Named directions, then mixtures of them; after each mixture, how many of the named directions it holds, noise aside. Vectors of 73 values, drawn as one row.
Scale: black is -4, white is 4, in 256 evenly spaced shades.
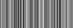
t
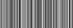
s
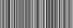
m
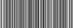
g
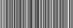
three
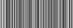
three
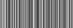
three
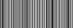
two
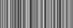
two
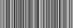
three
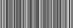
three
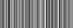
one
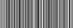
three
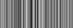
two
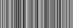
one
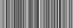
three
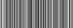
two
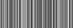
one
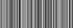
one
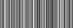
three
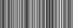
three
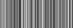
two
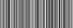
one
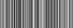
three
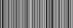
two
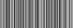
three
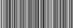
one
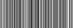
three
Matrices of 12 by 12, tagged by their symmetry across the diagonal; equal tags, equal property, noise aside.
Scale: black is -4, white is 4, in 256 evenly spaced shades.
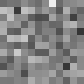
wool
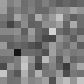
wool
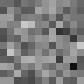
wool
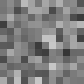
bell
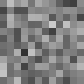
bell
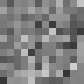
bell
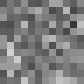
wool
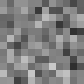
bell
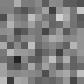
bell
